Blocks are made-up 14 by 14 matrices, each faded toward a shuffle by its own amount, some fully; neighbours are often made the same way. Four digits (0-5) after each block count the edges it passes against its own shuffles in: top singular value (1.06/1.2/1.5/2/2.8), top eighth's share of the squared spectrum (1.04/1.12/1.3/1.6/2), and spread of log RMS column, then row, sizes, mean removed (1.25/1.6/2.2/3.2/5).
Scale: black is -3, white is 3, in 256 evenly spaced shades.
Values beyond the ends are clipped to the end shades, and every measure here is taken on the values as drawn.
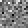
1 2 0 0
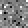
1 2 0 0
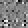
2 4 0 2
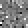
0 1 0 0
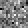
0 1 0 0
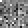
1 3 0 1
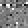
2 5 0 1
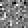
1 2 0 0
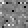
1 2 0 0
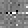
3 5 0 0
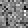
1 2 0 0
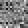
2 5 1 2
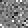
0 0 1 0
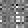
3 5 2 2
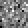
0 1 0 1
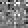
2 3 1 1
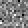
0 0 0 0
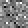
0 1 0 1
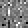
2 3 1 0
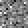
0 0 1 0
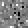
0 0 0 0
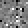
2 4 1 1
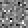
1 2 0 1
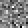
0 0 0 0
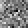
0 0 0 0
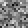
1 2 0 0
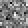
1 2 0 1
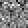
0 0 0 0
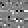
2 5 0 1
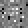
2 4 1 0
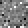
1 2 0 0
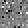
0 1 0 1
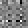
3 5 2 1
